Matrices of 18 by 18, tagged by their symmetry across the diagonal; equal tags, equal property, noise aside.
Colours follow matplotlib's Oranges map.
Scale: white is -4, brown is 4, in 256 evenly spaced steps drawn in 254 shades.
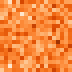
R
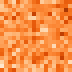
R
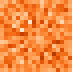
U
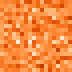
R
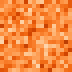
U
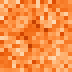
U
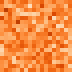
R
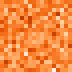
R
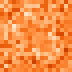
U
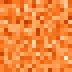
R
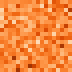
R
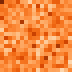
U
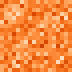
U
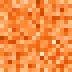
U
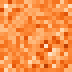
U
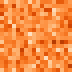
R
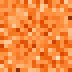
U
